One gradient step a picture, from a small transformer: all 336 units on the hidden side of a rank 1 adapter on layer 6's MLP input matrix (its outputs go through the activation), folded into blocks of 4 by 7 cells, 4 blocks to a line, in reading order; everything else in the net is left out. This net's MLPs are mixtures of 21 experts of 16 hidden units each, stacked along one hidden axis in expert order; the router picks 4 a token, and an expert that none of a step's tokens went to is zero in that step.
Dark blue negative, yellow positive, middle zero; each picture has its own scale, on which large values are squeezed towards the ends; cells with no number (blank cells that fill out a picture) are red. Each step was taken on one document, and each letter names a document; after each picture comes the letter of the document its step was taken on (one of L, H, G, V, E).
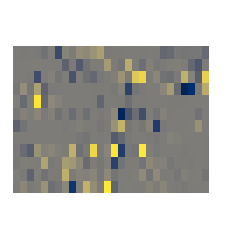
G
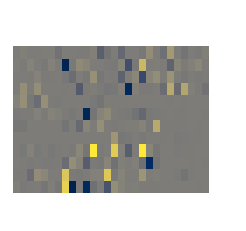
G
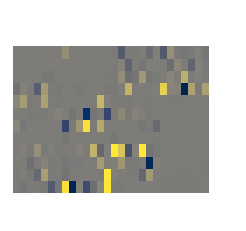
G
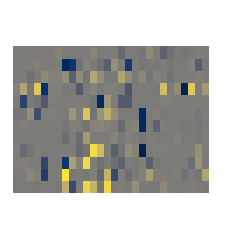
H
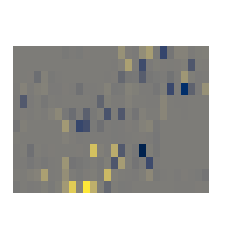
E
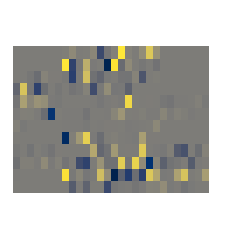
H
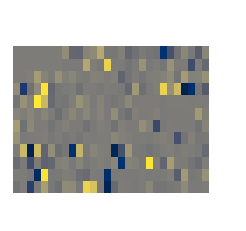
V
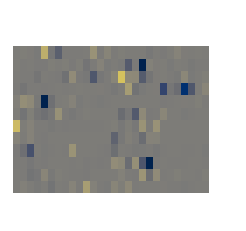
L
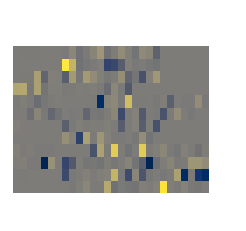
H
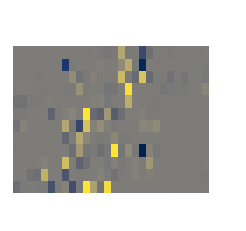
E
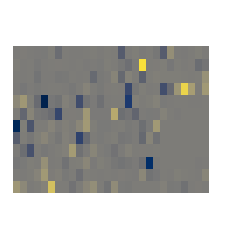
L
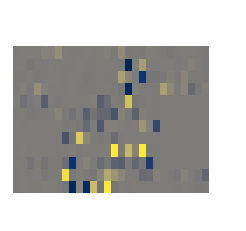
E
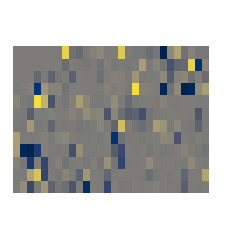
V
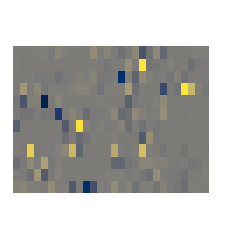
L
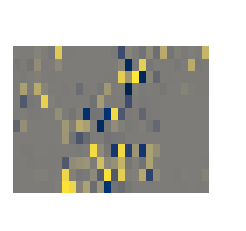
E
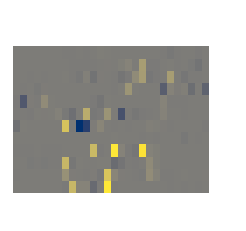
E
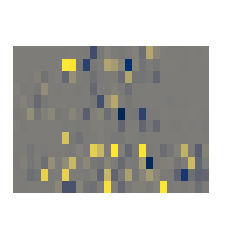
H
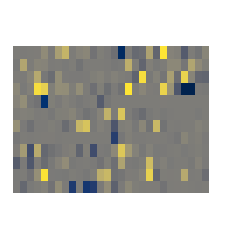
V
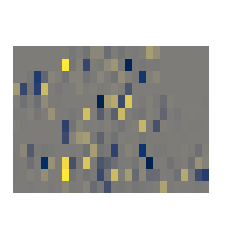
H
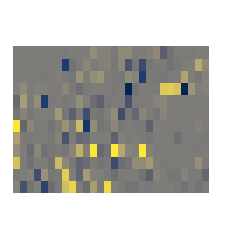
G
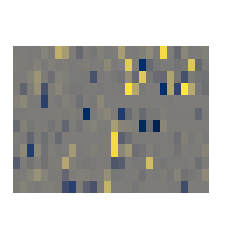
G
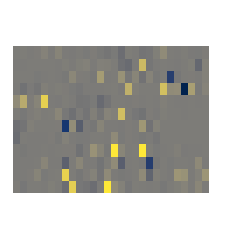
G
